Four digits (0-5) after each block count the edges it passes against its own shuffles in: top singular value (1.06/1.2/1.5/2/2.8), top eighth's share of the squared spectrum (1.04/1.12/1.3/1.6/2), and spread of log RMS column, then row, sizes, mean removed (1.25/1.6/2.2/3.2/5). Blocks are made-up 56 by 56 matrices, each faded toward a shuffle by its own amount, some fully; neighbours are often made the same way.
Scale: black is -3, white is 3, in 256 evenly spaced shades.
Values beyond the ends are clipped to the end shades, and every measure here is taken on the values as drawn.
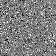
0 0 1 0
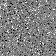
0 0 0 0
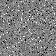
0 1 0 0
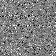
1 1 0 1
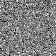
0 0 0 0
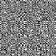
4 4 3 3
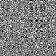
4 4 2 2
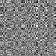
4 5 3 3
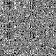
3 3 1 1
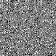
3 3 1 1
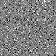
3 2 1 1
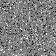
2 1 0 0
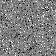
0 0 0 0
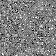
2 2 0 0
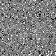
3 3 1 1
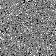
1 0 0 0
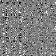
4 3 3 1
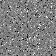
2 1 0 0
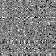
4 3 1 2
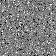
0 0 0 0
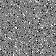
2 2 0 0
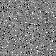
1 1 0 0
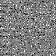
3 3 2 1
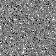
1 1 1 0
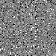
3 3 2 0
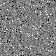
1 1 0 0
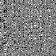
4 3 2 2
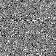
1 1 0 2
